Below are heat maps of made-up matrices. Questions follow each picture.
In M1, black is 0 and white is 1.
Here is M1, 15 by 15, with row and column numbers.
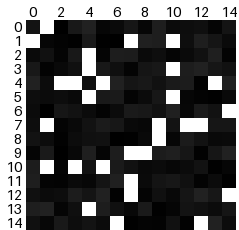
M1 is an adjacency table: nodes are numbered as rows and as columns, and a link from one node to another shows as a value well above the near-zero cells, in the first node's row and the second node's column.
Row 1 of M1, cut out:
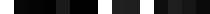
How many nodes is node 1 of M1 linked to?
3
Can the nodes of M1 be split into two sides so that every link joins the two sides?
yes
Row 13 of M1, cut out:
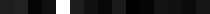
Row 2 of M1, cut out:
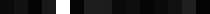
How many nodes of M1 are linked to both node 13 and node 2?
1
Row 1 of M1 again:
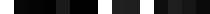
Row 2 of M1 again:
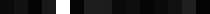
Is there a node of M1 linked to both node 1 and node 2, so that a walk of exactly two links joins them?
no
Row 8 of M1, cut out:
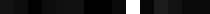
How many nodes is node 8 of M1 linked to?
1
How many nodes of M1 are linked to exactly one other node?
6
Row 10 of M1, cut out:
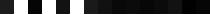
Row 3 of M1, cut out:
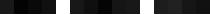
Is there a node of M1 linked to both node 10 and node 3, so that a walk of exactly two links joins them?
no
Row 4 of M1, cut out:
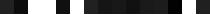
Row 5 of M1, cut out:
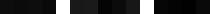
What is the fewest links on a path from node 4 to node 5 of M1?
1
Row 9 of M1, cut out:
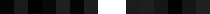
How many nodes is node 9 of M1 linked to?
2
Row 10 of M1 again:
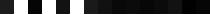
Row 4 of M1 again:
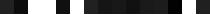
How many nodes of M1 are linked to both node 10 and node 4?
2
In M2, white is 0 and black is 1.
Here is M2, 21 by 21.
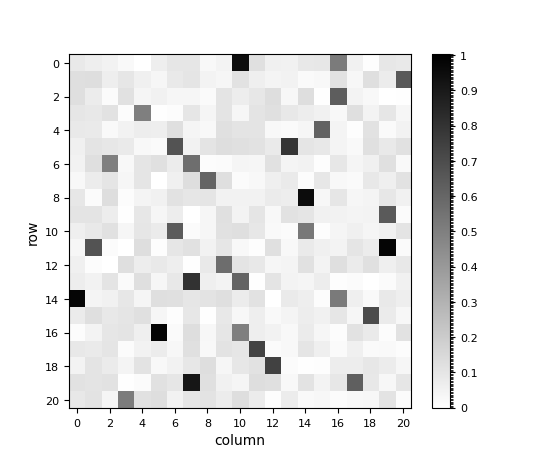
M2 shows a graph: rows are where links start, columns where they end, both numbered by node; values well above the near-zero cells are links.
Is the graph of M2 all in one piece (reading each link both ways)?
yes
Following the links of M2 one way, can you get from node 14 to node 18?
no
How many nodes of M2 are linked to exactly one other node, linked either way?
0
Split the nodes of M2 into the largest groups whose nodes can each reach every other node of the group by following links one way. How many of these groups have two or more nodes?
2
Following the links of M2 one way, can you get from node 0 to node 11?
no
